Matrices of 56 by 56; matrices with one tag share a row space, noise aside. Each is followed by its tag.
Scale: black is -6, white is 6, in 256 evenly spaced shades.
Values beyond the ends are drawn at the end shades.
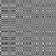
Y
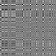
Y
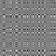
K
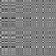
Y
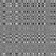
K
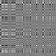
Y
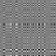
K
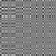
Y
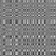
K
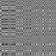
Y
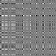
Y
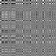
Y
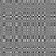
K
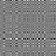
K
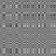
K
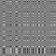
K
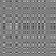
K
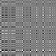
Y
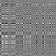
Y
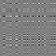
K
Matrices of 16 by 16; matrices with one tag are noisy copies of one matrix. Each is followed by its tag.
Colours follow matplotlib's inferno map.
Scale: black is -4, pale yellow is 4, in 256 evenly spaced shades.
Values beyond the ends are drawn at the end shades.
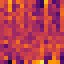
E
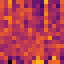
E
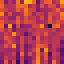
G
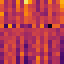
G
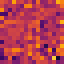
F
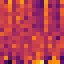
E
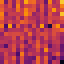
G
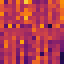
G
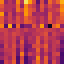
G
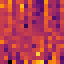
E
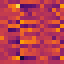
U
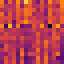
G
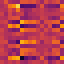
U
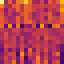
G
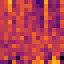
E
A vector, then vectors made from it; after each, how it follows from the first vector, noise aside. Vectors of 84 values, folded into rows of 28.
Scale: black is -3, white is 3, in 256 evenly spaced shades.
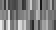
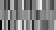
sign-scrambled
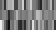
sign-scrambled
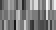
reversed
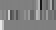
partly zeroed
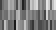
reversed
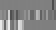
partly zeroed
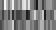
wrapped around
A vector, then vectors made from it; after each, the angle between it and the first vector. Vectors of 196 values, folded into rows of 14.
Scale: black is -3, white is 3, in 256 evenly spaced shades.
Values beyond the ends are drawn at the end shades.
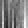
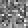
orthogonal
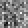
partly aligned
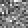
orthogonal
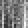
nearly parallel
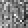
partly opposed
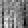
nearly opposite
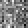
partly opposed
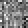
partly opposed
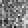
partly aligned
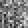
partly aligned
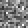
orthogonal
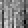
nearly opposite
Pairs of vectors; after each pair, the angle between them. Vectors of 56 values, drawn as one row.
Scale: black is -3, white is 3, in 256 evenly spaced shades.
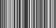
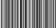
orthogonal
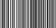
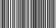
nearly parallel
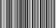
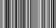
orthogonal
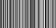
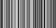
partly opposed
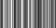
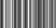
nearly parallel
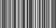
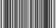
orthogonal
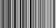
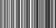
nearly opposite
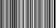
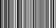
partly opposed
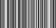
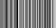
partly opposed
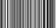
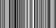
orthogonal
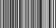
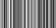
orthogonal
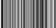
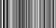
partly opposed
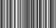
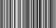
nearly parallel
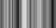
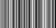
orthogonal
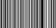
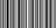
orthogonal
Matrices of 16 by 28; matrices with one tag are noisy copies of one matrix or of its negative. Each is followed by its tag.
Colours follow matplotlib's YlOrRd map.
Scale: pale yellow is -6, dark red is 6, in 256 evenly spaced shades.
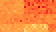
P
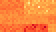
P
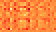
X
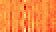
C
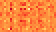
X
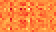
X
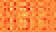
X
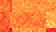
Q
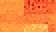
P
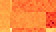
Q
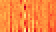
C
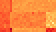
Q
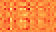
X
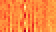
C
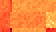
Q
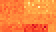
P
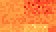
P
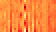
C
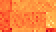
Q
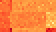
Q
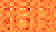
X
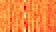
C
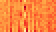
C
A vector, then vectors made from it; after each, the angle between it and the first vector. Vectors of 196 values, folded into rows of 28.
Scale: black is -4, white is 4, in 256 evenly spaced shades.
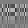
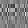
nearly parallel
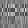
nearly opposite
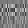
nearly opposite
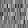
partly opposed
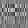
nearly parallel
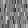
orthogonal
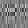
nearly parallel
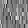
orthogonal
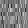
partly aligned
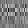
nearly opposite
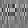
nearly parallel
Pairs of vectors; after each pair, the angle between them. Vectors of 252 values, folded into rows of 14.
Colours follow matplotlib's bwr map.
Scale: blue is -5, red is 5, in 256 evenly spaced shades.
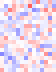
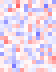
partly aligned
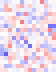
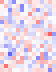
partly opposed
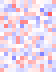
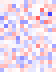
nearly opposite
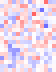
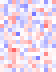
nearly opposite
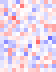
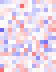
partly aligned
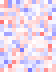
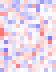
orthogonal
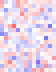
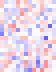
nearly parallel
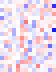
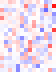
nearly opposite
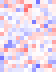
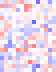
nearly parallel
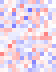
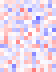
orthogonal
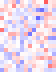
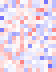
nearly opposite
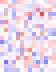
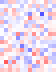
nearly opposite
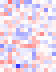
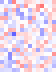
partly opposed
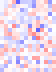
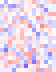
partly opposed
